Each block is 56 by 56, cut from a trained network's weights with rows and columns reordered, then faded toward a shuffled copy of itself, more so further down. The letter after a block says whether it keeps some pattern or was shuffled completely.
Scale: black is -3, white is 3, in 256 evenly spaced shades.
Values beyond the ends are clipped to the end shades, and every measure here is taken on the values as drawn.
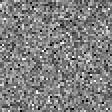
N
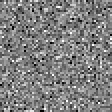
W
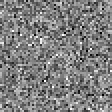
N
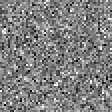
N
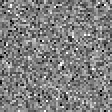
N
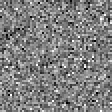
W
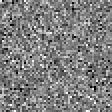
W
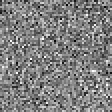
W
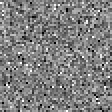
N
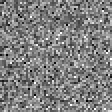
N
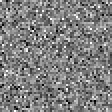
N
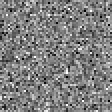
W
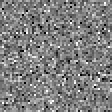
W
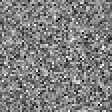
N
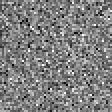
W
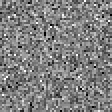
N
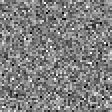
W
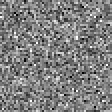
W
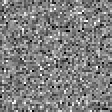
N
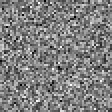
W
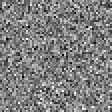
N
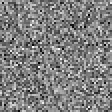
W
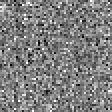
W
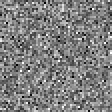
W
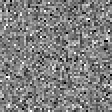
W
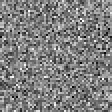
W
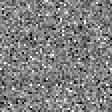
N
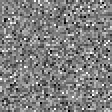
W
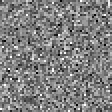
N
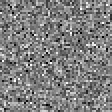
W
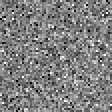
N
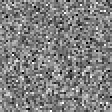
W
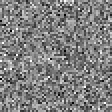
W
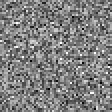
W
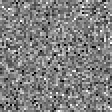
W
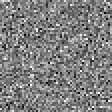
W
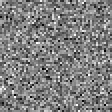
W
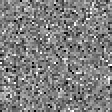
N
